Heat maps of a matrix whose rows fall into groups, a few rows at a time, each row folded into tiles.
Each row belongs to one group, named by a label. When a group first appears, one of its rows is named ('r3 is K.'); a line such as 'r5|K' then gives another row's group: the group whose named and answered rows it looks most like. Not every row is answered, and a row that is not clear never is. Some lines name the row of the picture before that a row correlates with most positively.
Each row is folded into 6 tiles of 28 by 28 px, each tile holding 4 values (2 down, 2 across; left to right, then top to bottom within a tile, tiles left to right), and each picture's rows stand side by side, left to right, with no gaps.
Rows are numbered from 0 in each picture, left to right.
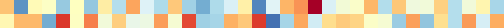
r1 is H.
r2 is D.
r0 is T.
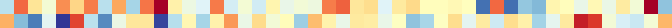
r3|H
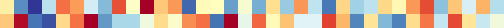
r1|T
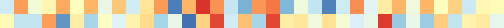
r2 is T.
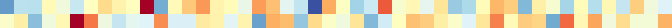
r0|H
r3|T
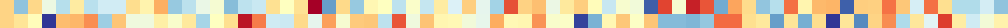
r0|T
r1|H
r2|T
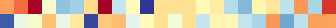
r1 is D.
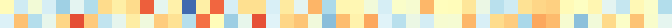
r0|H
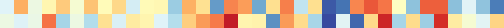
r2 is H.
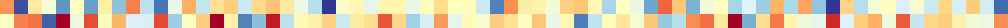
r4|T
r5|T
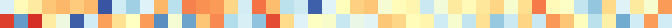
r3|D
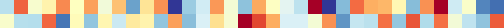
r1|H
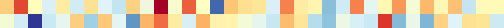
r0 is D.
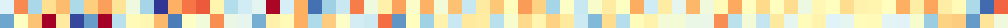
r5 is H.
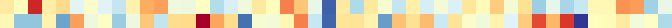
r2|T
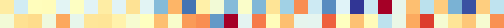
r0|T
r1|T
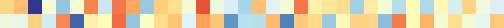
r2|T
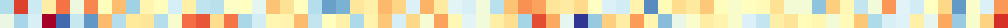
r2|H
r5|D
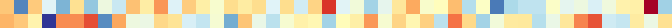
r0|T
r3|H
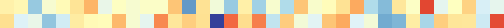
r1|T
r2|D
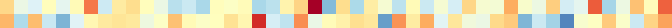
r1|H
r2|T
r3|D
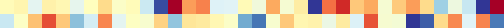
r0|T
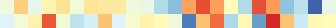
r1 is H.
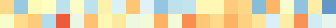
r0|T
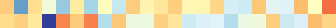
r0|T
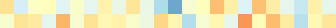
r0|T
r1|H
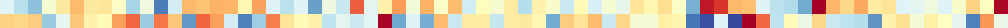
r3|T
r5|D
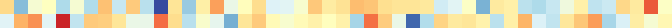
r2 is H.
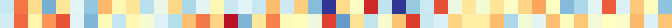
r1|T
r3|H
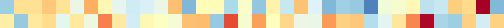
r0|H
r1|T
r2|H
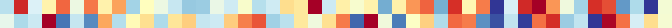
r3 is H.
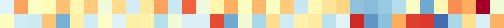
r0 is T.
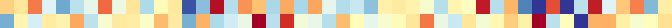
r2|H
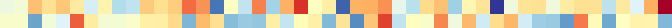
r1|D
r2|H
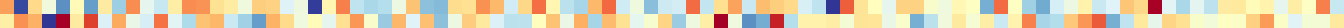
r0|T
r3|H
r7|H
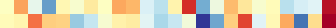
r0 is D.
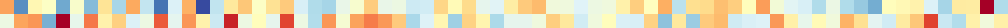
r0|T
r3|D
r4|H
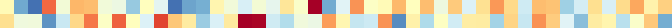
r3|D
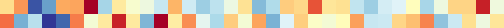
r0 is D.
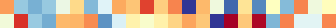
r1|T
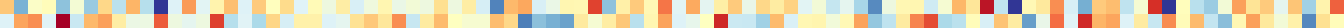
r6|H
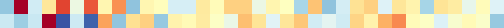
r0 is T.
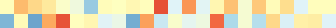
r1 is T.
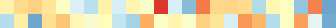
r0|D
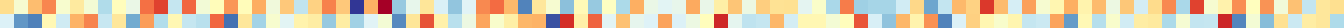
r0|D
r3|T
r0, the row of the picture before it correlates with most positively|0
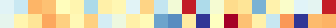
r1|D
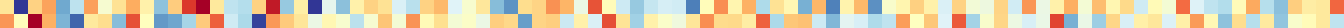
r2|H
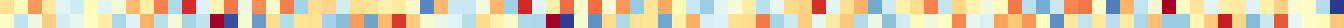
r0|D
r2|D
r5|D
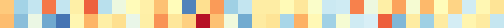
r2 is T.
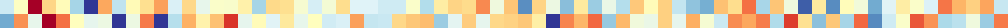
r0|D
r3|T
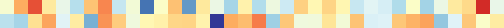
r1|T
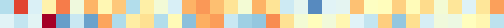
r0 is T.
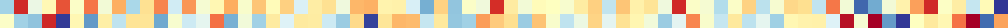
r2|D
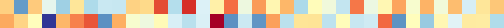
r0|T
